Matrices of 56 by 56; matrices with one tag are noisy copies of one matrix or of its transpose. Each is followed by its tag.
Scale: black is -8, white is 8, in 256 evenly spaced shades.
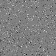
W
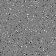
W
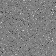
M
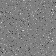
M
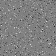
W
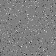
W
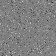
M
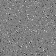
W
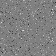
M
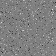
M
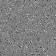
W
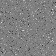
M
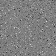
W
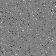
M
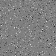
W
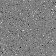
M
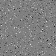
W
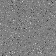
M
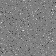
M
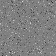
M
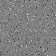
W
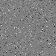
W
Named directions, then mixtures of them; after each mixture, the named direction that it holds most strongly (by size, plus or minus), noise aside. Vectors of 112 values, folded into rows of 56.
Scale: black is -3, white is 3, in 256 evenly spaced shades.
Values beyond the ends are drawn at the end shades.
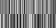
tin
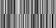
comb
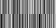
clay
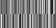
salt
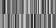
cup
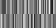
cup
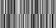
comb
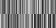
cup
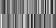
cup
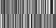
salt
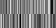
salt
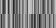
clay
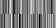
clay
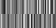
cup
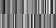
cup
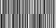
clay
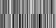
clay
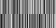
clay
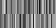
cup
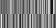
salt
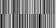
clay
